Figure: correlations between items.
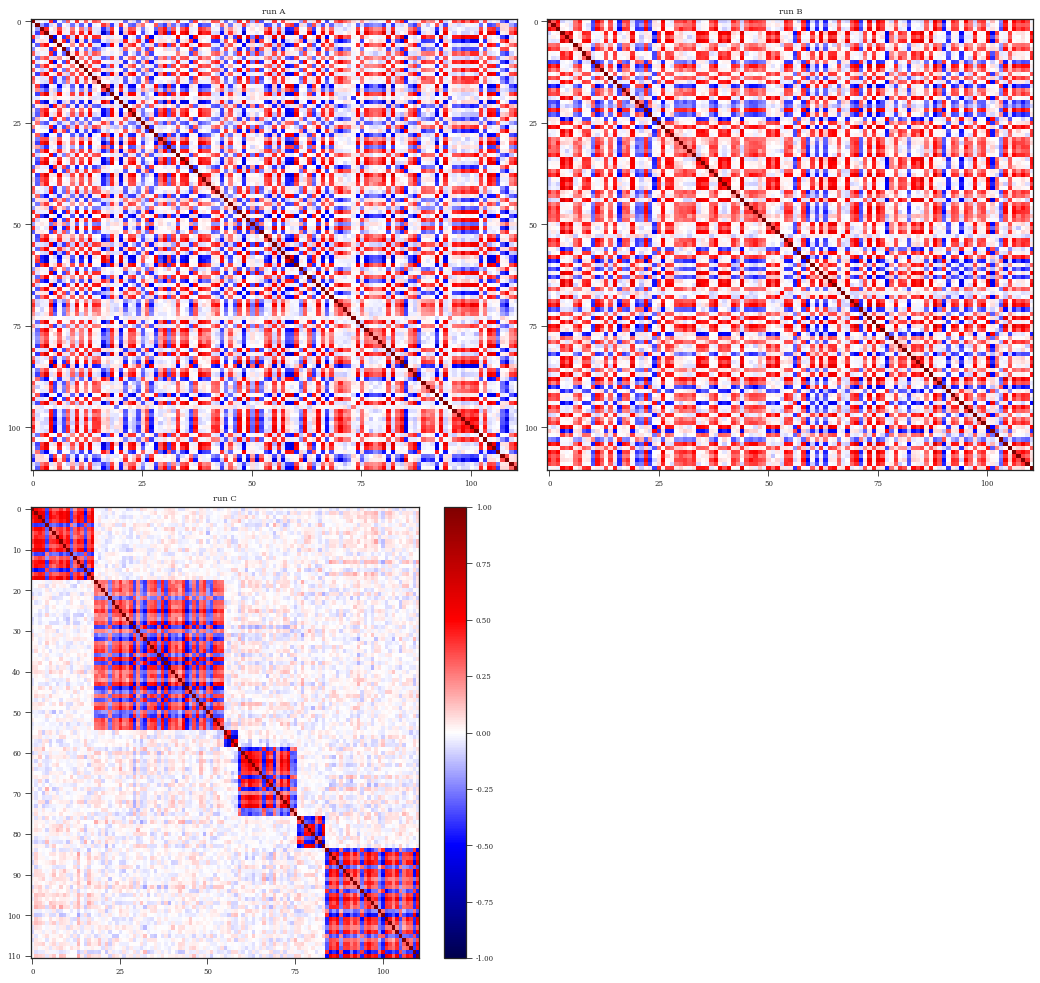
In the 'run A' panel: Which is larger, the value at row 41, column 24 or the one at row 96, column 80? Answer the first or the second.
the second
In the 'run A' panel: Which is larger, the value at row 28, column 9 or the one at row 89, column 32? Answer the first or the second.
the second
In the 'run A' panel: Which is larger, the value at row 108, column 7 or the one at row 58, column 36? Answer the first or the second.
the first
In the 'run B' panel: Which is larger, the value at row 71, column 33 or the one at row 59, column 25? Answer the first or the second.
the second
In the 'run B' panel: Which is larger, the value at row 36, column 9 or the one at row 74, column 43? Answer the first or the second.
the first
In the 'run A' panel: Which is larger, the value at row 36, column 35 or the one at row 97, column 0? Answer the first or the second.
the second
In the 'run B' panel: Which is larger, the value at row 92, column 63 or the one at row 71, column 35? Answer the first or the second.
the second
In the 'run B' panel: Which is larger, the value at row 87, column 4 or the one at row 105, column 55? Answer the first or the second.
the first
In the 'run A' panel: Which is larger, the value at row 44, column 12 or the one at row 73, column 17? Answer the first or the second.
the second
